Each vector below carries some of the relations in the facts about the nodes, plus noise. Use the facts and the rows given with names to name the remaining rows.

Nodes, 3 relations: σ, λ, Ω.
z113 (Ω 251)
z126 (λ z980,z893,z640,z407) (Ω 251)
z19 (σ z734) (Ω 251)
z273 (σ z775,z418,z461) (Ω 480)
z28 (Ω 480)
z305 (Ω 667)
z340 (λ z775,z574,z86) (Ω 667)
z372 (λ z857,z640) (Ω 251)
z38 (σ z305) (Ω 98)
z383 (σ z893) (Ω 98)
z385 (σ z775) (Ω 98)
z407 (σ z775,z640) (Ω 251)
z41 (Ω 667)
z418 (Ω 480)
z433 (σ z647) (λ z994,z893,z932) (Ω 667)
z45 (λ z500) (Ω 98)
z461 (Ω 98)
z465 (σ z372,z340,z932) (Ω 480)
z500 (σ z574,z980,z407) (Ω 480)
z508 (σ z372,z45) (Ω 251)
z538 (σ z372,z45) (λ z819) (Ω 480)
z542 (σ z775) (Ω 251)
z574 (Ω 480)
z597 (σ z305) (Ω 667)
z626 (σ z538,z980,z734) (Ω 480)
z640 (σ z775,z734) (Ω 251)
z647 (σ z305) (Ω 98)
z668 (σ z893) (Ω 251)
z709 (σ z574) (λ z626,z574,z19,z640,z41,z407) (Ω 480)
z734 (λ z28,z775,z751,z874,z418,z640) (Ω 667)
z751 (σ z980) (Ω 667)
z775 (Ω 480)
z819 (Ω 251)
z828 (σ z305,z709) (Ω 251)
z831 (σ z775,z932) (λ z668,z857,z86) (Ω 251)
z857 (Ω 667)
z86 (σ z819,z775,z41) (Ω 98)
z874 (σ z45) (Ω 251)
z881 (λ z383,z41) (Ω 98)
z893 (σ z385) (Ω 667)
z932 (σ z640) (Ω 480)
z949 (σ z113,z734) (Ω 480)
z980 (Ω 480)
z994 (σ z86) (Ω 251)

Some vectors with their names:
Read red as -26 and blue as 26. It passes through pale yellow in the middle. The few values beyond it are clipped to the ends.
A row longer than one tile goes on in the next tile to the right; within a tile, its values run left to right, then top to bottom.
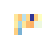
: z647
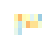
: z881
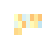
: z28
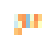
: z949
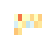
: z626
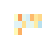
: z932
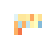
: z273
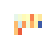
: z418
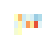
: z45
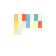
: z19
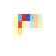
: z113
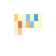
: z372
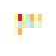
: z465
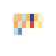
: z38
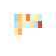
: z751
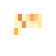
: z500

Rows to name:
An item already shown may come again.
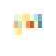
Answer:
z461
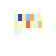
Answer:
z819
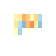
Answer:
z385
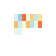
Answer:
z994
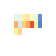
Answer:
z461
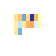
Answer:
z647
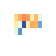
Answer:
z383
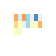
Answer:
z19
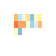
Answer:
z828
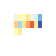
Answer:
z461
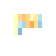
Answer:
z385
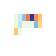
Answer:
z433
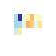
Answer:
z41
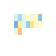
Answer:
z734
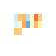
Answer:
z949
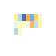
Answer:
z305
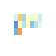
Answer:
z340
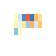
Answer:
z597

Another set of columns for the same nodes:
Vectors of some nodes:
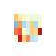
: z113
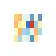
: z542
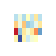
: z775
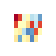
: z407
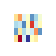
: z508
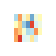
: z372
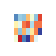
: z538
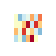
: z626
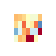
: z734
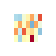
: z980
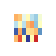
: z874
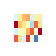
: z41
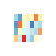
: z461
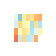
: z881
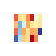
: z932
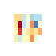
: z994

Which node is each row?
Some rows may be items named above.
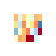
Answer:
z734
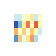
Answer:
z949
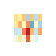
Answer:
z751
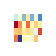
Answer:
z86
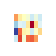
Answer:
z19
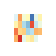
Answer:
z372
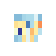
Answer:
z273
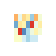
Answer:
z828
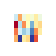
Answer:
z385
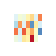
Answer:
z980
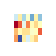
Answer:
z86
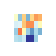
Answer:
z647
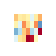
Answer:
z734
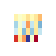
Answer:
z45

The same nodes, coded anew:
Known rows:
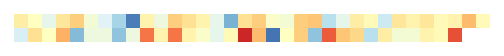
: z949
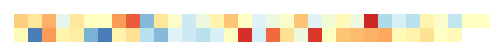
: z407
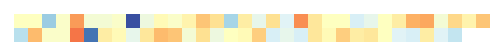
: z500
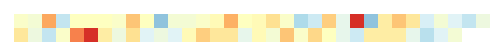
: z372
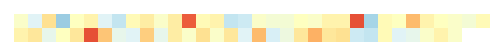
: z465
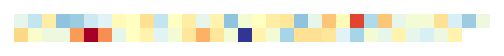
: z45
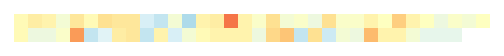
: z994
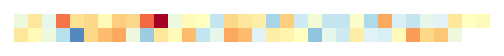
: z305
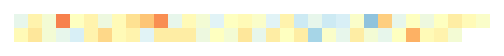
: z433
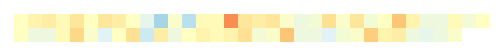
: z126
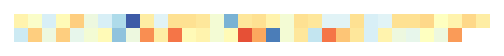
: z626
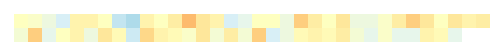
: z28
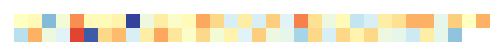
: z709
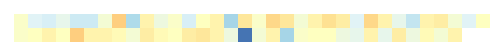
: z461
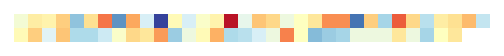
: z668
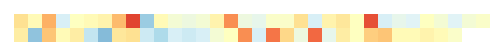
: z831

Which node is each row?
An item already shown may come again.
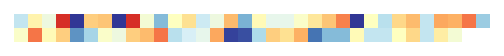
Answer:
z893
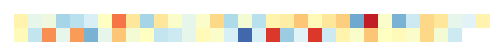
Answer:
z86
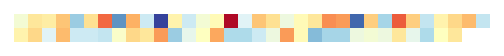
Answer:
z668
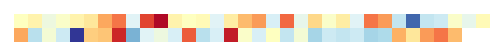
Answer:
z647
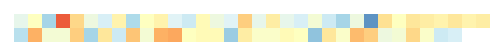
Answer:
z751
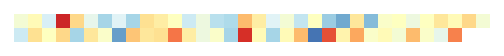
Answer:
z734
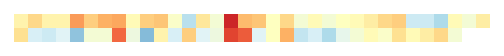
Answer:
z828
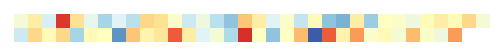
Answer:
z734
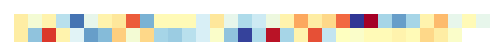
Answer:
z385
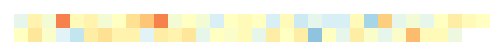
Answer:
z433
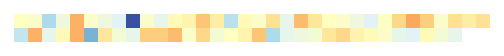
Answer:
z980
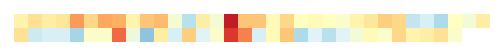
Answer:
z828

